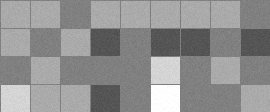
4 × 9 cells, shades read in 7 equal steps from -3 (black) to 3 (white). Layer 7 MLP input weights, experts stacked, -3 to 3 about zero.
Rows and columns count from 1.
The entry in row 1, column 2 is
1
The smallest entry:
-1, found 5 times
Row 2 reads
1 0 1 -1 0 -1 -1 0 -1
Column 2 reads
1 0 1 1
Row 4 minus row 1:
1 0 1 -2 -1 2 -1 -1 1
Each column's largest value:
2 1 1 1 1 3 1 1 1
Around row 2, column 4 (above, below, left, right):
1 0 1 0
